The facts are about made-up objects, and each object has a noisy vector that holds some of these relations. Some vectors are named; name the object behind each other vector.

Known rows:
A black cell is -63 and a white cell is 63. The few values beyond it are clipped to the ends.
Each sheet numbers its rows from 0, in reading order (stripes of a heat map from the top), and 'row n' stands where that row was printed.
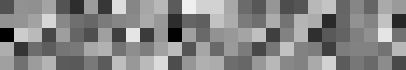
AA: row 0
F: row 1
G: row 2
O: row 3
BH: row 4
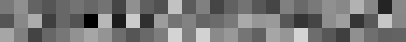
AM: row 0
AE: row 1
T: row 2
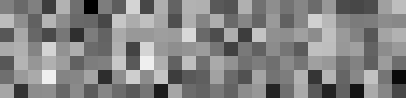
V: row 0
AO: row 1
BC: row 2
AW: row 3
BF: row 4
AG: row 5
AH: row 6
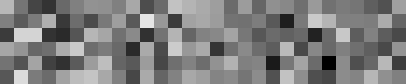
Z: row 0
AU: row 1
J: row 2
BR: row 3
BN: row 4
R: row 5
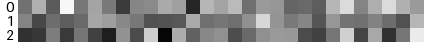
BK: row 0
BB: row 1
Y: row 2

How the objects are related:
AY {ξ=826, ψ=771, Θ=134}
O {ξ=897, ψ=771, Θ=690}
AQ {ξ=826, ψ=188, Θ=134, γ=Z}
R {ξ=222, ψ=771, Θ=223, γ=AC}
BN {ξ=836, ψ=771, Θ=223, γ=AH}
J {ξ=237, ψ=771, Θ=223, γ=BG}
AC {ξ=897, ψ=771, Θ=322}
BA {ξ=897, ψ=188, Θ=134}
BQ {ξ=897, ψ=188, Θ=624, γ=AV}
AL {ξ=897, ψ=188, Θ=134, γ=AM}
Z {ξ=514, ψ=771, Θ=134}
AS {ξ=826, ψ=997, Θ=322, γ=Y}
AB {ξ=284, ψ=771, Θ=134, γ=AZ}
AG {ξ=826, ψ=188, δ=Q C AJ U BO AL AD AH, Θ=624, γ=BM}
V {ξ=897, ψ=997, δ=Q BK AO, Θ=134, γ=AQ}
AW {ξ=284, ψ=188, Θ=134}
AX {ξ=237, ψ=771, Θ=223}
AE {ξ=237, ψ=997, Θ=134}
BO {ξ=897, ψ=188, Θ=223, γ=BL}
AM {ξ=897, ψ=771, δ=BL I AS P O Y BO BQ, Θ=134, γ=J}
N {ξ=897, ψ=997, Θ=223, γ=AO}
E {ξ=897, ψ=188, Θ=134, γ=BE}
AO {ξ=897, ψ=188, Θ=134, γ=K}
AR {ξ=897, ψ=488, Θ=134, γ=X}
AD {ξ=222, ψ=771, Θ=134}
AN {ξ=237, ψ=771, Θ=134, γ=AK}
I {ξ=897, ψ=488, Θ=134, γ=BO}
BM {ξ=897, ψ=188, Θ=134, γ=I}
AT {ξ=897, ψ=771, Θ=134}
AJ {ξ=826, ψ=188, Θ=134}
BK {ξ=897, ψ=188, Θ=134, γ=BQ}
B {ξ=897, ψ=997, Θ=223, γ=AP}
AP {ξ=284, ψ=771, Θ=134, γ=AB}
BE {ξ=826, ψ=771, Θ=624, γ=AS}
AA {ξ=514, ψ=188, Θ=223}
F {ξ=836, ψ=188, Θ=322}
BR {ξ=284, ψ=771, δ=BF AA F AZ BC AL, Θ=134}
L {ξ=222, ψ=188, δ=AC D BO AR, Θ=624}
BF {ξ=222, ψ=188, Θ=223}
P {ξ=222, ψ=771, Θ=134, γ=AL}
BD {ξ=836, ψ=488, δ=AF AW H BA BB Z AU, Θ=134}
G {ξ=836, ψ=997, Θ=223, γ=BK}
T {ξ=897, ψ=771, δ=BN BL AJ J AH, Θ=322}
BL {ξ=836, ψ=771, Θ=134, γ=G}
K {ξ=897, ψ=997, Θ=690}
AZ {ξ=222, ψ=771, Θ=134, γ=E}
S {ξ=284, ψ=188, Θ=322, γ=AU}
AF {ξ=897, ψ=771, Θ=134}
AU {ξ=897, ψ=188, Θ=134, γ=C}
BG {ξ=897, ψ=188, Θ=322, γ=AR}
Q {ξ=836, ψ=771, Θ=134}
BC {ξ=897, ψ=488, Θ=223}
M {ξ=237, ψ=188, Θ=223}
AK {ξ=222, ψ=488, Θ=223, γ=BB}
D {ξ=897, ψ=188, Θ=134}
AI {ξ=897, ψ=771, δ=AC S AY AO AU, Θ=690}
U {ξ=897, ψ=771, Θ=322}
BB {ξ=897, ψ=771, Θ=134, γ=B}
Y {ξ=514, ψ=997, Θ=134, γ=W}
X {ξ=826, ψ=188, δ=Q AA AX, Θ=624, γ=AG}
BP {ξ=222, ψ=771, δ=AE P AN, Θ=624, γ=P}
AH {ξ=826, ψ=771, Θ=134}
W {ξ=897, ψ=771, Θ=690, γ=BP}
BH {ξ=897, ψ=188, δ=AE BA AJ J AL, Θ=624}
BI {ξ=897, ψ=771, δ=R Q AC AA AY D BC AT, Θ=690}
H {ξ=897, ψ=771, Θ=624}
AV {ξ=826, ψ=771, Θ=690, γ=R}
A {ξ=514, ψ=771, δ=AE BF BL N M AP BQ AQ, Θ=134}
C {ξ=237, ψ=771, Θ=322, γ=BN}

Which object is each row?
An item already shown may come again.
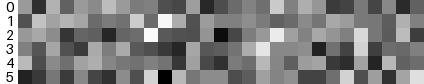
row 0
BE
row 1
BF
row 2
BD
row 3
AN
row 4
AY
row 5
Y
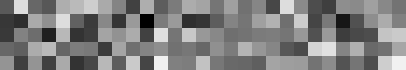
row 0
R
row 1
AS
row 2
N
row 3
E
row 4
K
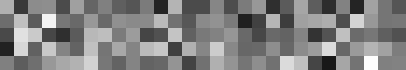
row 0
AH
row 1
BG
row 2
J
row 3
BO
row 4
AV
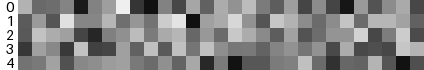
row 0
C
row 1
BQ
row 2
M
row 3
N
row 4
BP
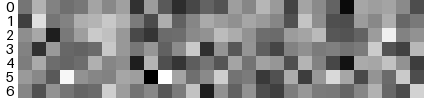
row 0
BL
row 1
R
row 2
AC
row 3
W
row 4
BL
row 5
S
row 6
W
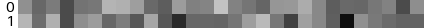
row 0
H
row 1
Q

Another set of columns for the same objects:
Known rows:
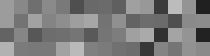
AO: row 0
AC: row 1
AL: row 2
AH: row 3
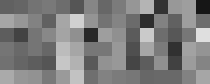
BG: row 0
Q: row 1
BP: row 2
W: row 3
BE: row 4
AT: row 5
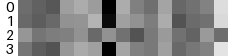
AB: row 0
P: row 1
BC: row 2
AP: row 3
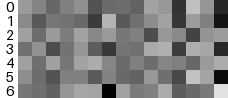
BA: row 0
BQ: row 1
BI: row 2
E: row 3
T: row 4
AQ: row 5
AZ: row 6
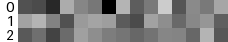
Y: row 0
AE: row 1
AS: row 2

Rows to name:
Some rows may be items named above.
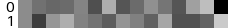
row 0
F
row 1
R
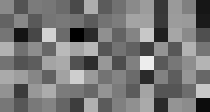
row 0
BQ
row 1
AL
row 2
AA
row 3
BN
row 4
AK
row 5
Q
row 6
R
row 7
BO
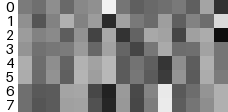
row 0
G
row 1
BR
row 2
M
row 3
N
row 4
BN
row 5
BN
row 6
AK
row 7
AK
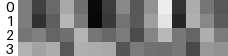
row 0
L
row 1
BF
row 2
B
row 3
AX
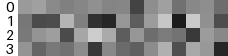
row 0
V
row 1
AW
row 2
J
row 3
BH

